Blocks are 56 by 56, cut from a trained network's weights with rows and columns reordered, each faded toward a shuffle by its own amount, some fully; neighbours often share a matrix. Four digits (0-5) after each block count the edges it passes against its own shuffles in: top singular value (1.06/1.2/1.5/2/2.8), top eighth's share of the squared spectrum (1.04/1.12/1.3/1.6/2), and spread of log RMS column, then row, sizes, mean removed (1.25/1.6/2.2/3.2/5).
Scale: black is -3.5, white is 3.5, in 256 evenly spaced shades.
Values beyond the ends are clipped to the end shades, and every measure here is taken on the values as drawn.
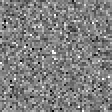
0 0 0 0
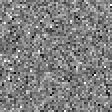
0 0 0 0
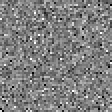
0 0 1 0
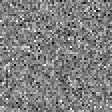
1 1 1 0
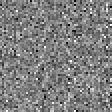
2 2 2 0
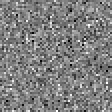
0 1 0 0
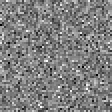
1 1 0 0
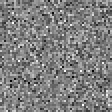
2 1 0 0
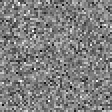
2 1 0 0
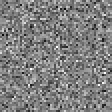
3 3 2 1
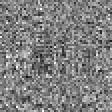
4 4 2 2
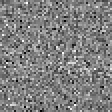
0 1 0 1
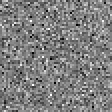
1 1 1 0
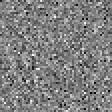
2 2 1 0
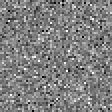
0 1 0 0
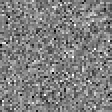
1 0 0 0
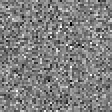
2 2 2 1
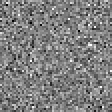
2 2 2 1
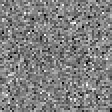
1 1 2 0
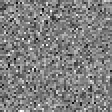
1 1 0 0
